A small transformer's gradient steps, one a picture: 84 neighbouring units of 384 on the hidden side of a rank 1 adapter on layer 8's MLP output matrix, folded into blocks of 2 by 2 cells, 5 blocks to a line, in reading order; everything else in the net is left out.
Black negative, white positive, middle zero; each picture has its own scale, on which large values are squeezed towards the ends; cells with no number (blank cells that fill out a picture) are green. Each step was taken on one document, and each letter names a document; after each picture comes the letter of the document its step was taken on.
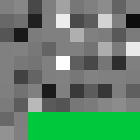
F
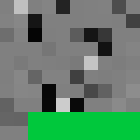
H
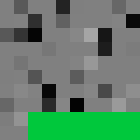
H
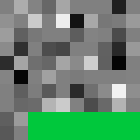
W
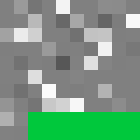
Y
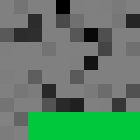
H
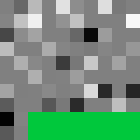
F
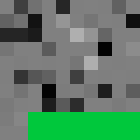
H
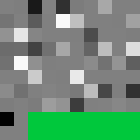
F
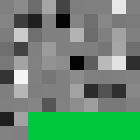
W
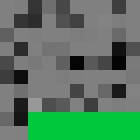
W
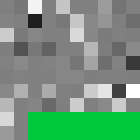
F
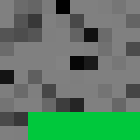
Y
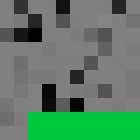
H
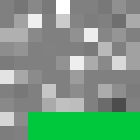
Y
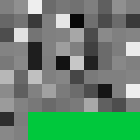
F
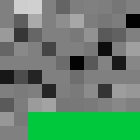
Y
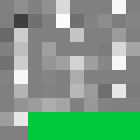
W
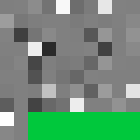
F
